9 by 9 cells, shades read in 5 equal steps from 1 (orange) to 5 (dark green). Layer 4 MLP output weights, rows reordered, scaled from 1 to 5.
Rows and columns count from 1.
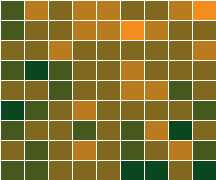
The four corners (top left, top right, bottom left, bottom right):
4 1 4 5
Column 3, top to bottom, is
3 3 2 4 4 3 3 3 3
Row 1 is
4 2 3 2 2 3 3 2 1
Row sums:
22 23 25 30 27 30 31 28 35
